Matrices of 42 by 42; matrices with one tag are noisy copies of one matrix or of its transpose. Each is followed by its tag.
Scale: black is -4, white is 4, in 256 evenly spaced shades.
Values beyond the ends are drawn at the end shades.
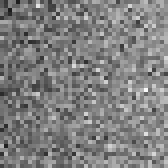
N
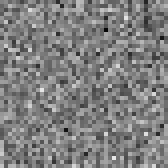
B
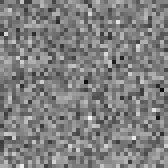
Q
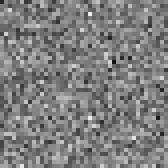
Q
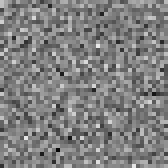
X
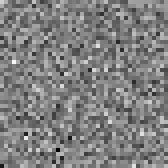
X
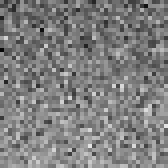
N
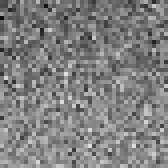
N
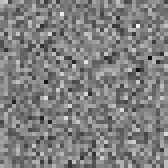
X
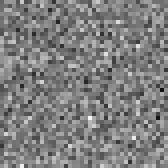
Q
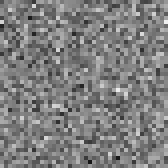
Q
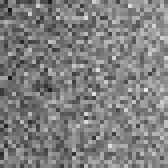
N
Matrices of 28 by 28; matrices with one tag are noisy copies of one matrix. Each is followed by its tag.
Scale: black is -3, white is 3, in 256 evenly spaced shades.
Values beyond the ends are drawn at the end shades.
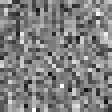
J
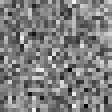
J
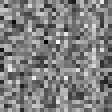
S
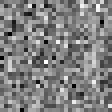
S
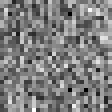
J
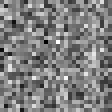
S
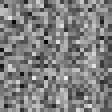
S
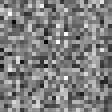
S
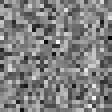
S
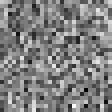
J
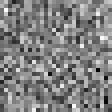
J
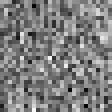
J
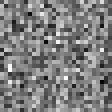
S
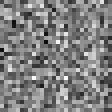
S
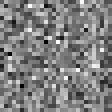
S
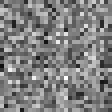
S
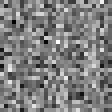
S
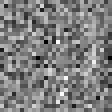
S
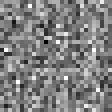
S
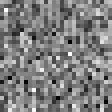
J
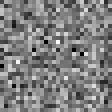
S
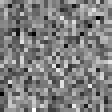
J
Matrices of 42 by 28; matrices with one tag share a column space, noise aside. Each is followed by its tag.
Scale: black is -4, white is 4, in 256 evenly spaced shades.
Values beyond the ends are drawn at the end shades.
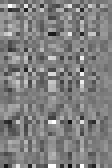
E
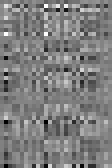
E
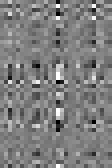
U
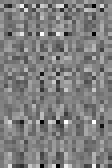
E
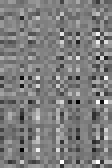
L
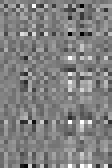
E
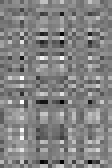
L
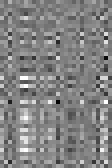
L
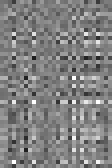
L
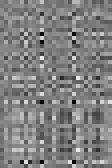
L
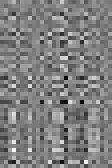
L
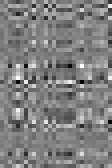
U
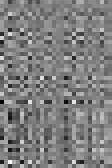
L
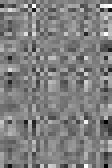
E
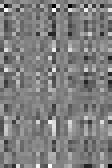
E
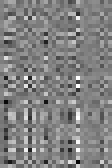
L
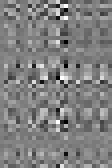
U
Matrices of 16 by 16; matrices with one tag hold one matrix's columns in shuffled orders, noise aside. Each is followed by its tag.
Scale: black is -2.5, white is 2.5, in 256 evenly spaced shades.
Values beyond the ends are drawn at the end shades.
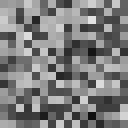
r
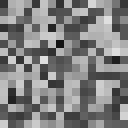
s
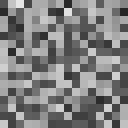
r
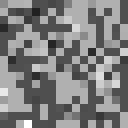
s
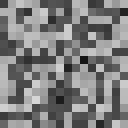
s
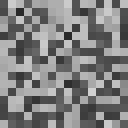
r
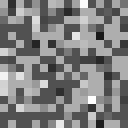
s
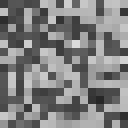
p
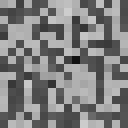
s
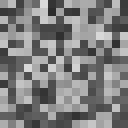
s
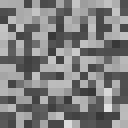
r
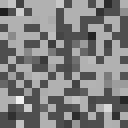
r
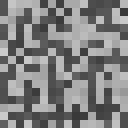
s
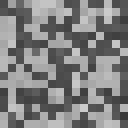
p
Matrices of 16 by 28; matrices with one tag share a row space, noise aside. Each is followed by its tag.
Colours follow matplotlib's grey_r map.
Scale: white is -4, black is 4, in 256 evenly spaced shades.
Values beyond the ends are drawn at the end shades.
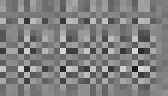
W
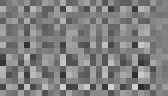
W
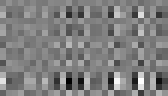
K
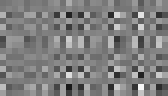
K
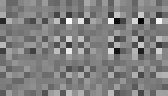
K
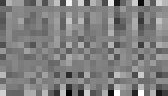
K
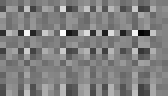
W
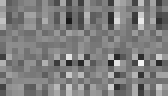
K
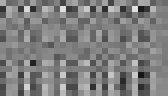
W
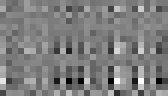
K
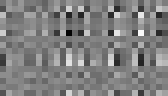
K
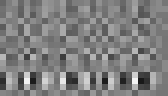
W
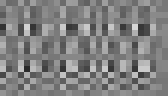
W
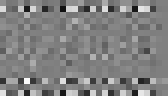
W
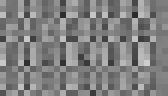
W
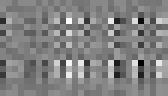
K
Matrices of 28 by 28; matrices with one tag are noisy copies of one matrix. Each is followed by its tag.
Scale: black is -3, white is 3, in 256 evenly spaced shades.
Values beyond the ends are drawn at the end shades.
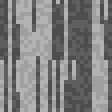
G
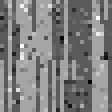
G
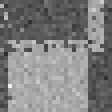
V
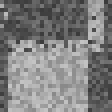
V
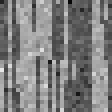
G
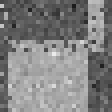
V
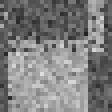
V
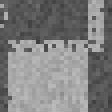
V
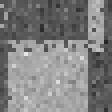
V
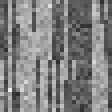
G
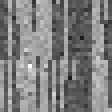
G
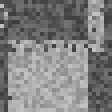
V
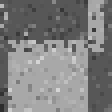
V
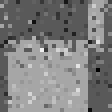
V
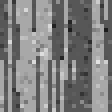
G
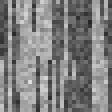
G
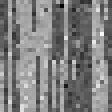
G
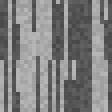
G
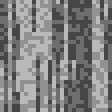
G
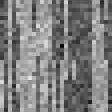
G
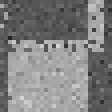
V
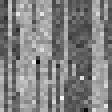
G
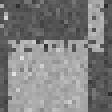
V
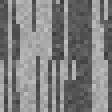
G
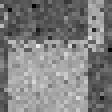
V
